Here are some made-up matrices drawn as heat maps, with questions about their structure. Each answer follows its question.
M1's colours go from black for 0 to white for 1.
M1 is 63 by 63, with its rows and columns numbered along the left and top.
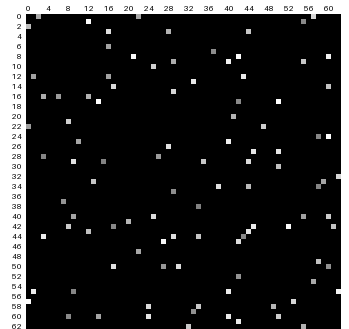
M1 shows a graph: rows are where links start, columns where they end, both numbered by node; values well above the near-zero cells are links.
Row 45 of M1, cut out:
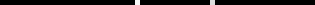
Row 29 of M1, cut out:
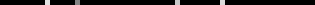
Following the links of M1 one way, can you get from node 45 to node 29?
yes
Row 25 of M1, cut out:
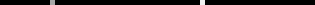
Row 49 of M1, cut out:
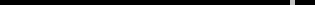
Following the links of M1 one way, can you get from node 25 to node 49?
yes
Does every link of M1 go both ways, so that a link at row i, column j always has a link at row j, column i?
yes
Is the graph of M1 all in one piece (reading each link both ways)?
no
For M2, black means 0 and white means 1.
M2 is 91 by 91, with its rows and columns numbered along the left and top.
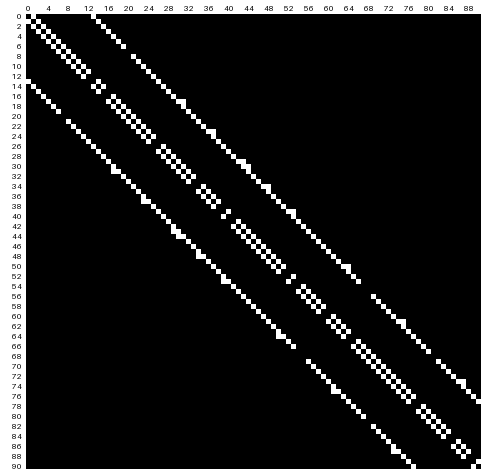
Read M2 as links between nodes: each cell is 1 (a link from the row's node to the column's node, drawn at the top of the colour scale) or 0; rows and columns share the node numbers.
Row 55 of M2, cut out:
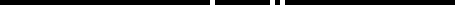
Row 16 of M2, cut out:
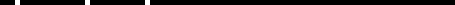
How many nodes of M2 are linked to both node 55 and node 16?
0
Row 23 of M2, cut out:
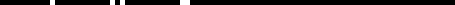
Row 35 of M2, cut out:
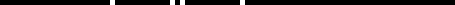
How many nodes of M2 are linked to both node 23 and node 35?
2
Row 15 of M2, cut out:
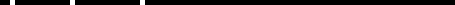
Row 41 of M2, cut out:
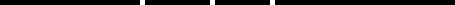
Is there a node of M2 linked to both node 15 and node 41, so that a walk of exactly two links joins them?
yes
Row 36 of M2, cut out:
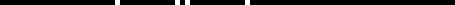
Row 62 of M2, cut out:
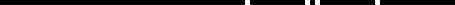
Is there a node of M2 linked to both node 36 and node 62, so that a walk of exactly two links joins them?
yes
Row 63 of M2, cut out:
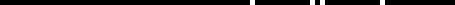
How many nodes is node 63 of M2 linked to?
4
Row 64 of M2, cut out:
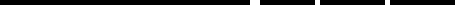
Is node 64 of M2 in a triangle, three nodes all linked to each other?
yes
